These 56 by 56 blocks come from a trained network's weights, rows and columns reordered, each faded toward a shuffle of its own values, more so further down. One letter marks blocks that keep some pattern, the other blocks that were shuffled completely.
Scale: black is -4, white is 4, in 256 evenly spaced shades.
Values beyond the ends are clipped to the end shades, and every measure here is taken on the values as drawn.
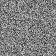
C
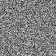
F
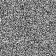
F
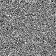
F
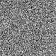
F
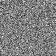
C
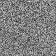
F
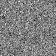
C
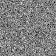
C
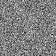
C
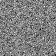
C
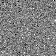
F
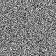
F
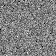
C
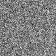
C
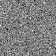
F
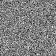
C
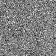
F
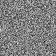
C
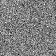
F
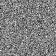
C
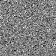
F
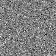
C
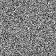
F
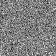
F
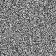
F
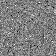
C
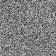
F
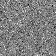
C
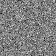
C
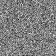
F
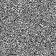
F
